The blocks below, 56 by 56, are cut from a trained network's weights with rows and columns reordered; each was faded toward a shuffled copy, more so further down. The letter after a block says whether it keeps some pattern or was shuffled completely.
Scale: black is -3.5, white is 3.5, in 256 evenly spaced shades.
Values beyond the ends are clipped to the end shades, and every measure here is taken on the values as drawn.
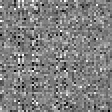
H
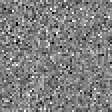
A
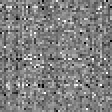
H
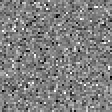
A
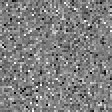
A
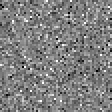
A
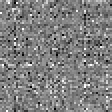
H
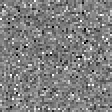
A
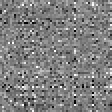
H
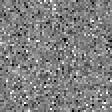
A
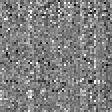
H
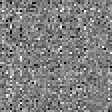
H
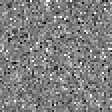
A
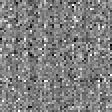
H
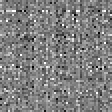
H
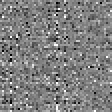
H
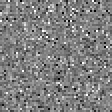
A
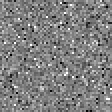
A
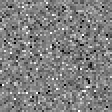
A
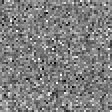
A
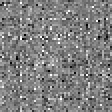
H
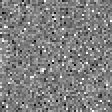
A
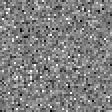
A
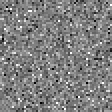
A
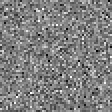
A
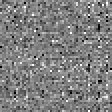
H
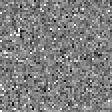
A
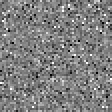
A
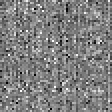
H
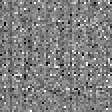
H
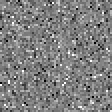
A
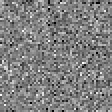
H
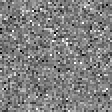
A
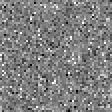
A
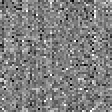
H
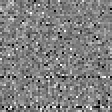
H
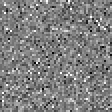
A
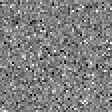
A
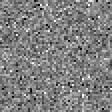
A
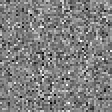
H
